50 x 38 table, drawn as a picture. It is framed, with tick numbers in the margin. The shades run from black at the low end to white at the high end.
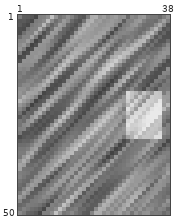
Grain: diagonal, up to the right. Mirror symmetry: none. Odd patch: higher, in the middle right. Calmest part: bottom right.
